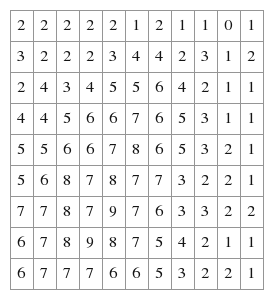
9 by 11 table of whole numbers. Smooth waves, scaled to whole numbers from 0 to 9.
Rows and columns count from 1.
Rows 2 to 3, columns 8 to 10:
2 3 1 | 4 2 1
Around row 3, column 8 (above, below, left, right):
2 5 6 2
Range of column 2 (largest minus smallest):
5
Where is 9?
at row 7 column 5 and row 8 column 4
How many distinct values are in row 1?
3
